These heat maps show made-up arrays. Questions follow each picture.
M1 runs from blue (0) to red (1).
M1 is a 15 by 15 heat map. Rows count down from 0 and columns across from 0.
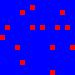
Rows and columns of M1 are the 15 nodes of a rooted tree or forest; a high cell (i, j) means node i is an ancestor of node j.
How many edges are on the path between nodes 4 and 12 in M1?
1
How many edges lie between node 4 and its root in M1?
2
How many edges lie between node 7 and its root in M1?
0
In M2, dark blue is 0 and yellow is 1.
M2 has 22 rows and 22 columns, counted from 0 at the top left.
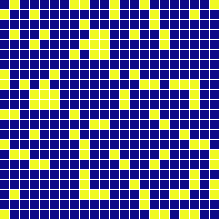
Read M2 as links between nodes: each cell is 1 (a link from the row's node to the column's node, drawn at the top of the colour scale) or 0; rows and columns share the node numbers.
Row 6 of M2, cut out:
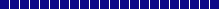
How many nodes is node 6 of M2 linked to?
0
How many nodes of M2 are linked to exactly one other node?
1
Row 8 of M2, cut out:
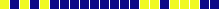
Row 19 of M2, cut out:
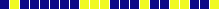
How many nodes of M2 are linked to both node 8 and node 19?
3
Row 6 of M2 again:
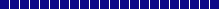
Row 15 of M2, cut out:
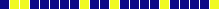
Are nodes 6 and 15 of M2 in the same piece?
no
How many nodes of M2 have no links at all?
1
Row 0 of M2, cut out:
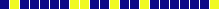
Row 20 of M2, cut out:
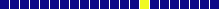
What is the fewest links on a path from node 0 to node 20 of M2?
2
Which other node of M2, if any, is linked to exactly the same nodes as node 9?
node 10
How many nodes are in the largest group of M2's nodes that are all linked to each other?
3
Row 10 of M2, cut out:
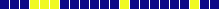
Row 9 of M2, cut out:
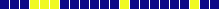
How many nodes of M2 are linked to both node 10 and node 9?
5
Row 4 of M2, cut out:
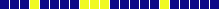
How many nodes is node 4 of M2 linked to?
5
